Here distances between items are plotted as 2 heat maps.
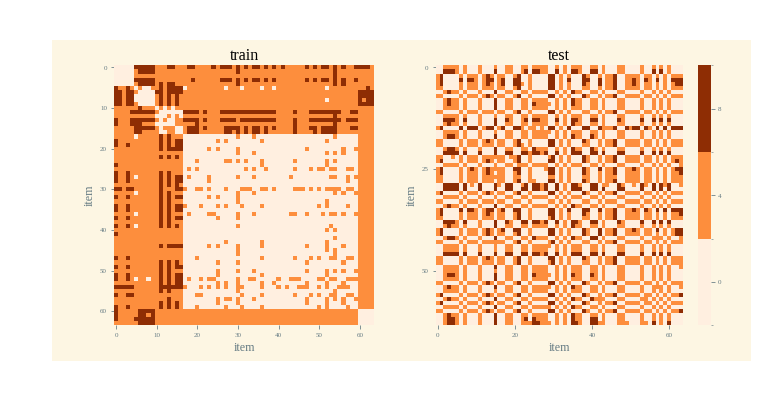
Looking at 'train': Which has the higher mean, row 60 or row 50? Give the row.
60
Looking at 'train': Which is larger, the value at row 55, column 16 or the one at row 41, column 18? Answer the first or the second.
the first
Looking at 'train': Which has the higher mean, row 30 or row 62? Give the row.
62
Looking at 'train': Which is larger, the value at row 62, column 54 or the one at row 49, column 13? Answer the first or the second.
the second
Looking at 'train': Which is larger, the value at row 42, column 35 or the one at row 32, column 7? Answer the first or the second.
the second
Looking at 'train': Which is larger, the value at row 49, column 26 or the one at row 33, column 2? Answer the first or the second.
the second
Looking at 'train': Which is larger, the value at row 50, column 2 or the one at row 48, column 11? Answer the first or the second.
the second
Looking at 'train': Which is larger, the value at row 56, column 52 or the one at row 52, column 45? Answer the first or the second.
the second
